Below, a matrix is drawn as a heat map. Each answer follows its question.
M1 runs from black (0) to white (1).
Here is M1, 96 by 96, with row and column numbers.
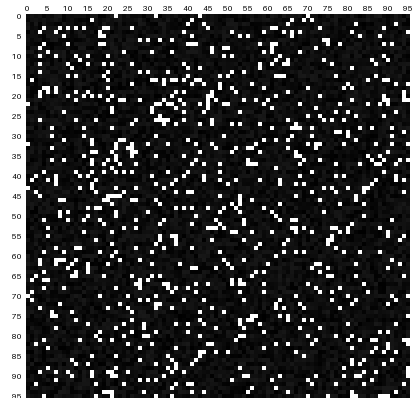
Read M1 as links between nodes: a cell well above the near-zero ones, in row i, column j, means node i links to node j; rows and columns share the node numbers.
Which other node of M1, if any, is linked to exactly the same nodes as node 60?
node 38
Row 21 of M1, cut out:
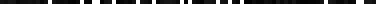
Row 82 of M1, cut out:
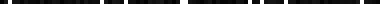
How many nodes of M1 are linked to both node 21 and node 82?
3
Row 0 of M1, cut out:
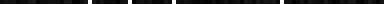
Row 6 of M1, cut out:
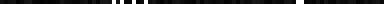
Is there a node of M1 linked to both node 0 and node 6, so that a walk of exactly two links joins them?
no
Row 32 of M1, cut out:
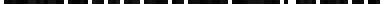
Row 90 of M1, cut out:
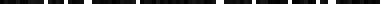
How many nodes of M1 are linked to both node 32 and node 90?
5
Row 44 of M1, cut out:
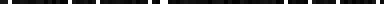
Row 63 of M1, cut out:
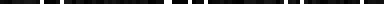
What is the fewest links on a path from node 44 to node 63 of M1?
2
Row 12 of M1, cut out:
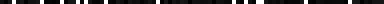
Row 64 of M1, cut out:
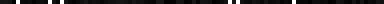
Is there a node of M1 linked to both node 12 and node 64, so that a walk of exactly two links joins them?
yes
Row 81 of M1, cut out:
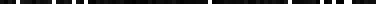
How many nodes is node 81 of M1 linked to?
12
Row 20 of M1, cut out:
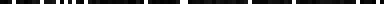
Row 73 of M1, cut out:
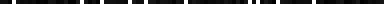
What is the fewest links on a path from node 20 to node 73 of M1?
1
